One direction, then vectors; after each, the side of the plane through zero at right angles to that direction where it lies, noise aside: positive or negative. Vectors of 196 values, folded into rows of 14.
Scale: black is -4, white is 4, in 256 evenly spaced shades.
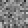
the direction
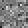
negative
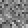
negative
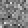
positive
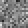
positive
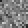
positive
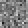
positive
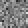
positive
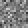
negative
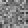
negative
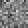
positive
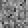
positive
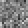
positive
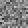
negative
